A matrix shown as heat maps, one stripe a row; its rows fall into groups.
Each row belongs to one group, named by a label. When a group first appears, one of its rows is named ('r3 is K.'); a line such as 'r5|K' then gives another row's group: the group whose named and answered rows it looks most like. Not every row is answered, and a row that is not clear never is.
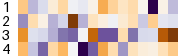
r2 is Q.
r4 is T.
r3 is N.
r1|T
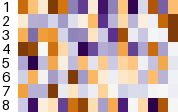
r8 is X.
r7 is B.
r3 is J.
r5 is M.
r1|J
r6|Q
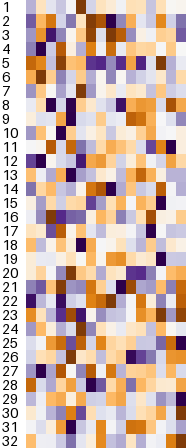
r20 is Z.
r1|Q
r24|Q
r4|M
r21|J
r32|N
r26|Z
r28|T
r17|B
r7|Q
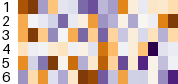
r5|B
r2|N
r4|T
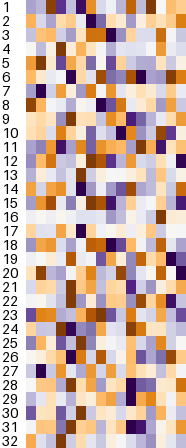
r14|J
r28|Z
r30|Q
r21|Z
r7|M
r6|N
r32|B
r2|T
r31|Z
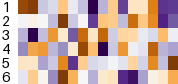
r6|Z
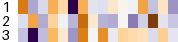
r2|J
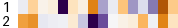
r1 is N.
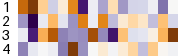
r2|M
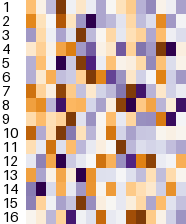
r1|B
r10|B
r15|Q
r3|Q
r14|M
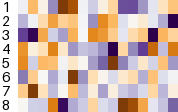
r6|Q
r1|Z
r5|X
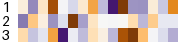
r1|J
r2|Q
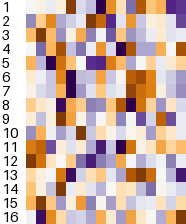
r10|Q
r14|B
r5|T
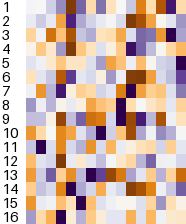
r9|J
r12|B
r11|M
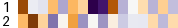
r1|X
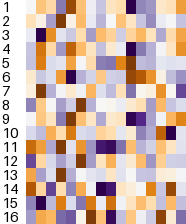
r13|B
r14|X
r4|Z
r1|Z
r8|Q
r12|Q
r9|Z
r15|M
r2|B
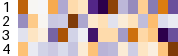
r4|N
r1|X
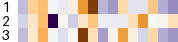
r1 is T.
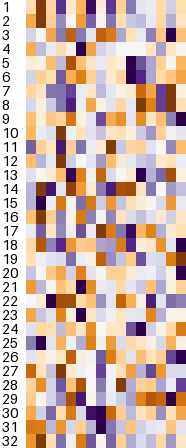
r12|B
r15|M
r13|N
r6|Z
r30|T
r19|N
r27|B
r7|X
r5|Z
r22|B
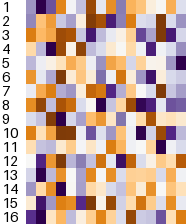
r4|B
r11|T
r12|J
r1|M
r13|M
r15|M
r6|B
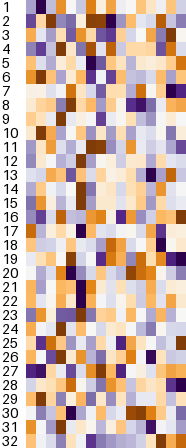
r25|J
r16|J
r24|B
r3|X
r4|M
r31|B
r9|B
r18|T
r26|B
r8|Z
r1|M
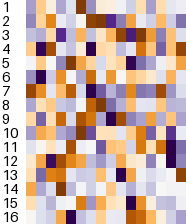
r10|Q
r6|M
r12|B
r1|Q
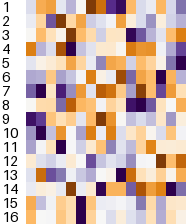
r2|B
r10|M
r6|X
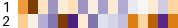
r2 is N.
